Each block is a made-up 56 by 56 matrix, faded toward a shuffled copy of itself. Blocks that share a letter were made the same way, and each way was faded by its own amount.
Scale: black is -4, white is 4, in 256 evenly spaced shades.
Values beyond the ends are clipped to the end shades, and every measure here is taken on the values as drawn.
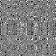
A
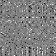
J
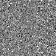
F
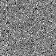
F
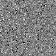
F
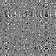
A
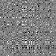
A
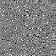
J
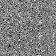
F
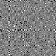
A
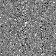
F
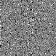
F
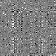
A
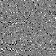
J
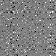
J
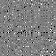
J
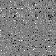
J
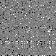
J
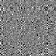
A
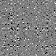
J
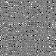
J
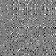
A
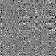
A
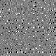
J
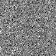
F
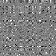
A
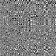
A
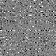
J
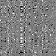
A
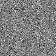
F
